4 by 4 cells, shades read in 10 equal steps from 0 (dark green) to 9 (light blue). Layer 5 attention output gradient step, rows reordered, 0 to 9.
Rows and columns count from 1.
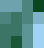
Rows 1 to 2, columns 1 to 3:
6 6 4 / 4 3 4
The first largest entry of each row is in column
1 4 4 4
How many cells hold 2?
0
